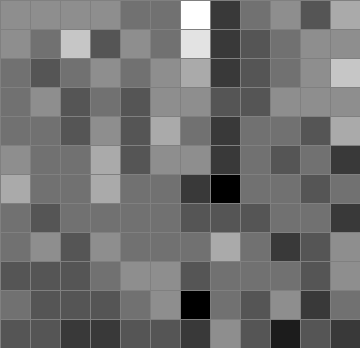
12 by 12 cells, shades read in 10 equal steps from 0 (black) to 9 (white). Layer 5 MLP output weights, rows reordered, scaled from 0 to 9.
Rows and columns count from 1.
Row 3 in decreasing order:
7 6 5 5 5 4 4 4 4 3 3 2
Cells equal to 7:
2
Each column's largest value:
6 5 7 6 5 6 9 6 4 5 5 7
